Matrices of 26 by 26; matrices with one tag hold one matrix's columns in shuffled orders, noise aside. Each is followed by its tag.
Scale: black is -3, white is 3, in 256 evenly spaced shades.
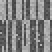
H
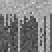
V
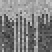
V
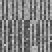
H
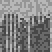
V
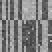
H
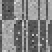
H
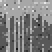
V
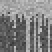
V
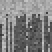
V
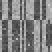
H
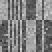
H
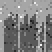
V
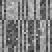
H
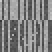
H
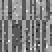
H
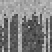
V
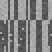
H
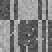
H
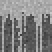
V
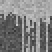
V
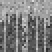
V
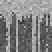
V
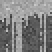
V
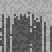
V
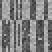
H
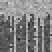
V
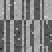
H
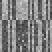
H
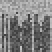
V
